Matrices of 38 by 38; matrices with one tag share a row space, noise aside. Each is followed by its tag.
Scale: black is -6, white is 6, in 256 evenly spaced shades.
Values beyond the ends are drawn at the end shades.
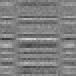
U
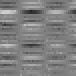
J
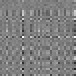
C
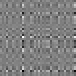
C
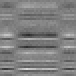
U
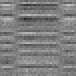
U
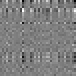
C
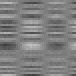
J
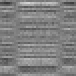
U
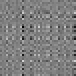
C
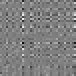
C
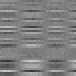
J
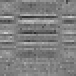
U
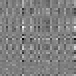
C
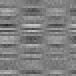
J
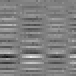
J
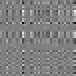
C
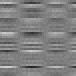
J
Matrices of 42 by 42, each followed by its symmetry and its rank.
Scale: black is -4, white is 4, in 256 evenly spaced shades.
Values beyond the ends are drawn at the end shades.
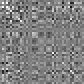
symmetric, rank three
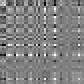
symmetric, rank two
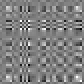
symmetric, rank two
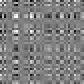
symmetric, rank two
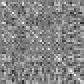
symmetric, rank five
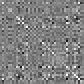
symmetric, rank five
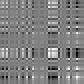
symmetric, rank one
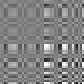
symmetric, rank one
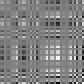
symmetric, rank one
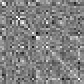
symmetric, rank five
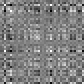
symmetric, rank three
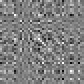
symmetric, rank three
